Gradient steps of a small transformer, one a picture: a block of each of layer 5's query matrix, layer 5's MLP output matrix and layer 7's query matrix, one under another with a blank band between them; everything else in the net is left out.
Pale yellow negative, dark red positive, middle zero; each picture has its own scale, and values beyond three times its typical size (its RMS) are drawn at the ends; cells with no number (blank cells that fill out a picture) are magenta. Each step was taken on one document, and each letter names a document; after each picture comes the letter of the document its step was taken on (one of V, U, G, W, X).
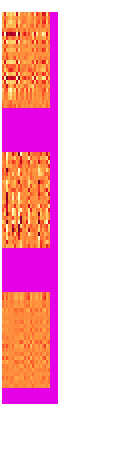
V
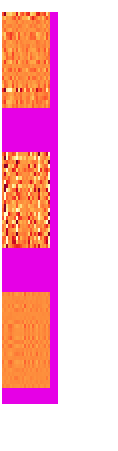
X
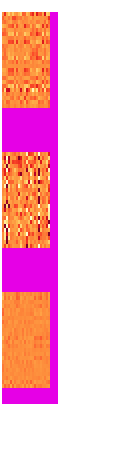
X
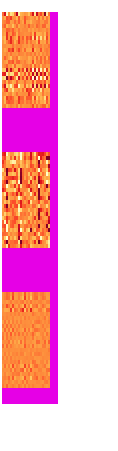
V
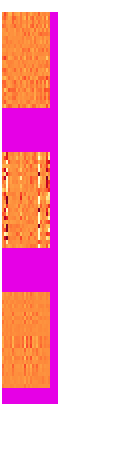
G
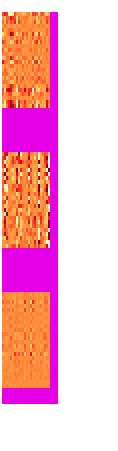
X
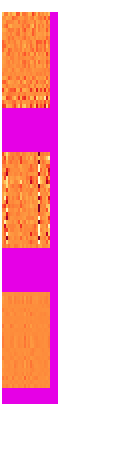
G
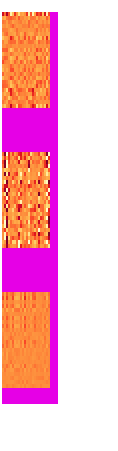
X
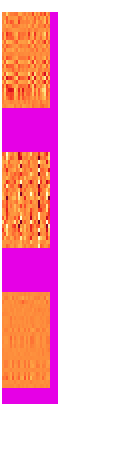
V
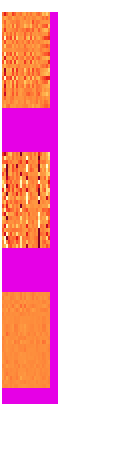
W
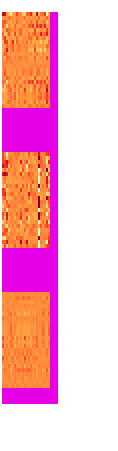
G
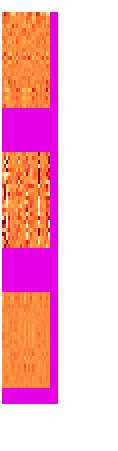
G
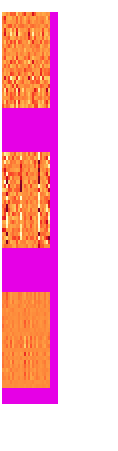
X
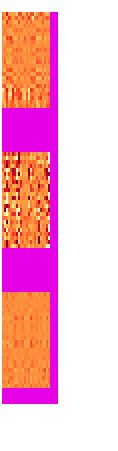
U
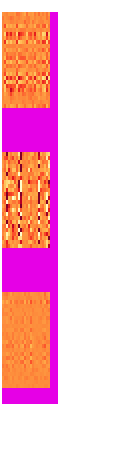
V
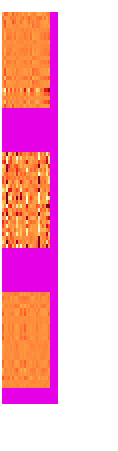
W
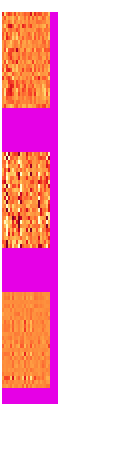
V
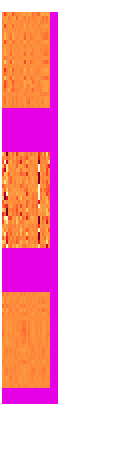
W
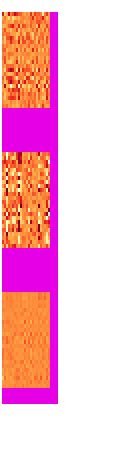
V
